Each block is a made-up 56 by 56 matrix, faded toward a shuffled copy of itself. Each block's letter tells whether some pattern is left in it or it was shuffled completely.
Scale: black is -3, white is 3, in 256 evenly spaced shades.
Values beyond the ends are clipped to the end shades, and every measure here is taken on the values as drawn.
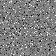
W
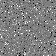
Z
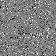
W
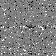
W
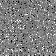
W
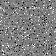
W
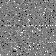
W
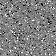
Z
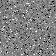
Z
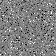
Z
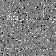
W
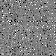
W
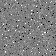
Z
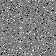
Z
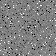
Z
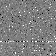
W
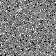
Z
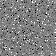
Z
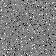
Z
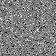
Z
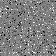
W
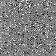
W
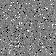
Z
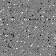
W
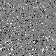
W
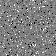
Z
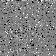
W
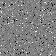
Z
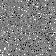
W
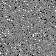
Z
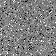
Z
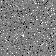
Z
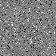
Z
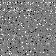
W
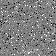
Z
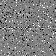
W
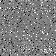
W
